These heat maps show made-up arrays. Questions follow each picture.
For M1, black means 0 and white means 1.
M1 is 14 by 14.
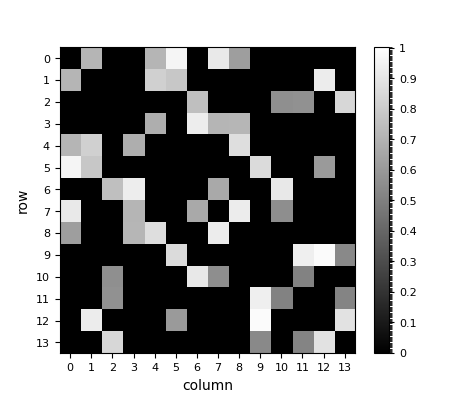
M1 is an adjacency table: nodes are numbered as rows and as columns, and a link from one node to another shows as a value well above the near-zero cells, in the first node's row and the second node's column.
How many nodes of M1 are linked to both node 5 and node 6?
0
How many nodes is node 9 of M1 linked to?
4
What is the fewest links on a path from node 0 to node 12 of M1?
2
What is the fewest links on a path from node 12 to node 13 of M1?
1
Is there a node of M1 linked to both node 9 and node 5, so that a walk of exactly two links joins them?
yes
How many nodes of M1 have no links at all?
0
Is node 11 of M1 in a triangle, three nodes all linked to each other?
yes
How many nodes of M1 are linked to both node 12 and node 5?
2
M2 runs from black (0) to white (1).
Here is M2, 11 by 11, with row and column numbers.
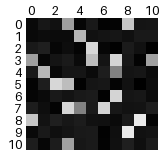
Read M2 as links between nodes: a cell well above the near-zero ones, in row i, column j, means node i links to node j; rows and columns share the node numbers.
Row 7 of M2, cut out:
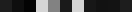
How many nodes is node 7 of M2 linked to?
3
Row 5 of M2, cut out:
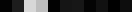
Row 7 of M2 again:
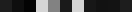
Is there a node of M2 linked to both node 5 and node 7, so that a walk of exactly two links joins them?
yes
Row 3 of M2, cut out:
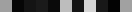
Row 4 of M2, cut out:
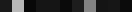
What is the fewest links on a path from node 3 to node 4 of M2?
2
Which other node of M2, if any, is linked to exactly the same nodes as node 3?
none
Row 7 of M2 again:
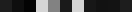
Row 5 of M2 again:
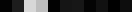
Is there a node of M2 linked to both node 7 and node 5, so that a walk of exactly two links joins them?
yes
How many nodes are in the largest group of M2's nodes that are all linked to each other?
2
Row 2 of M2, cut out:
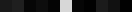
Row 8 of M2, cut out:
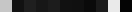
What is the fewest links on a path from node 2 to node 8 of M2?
4
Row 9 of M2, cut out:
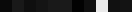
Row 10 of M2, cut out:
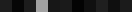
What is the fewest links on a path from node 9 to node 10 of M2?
4
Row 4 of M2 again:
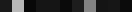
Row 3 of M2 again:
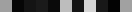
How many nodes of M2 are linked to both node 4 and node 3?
1
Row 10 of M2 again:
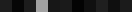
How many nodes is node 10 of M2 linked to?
1
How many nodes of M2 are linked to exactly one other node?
5
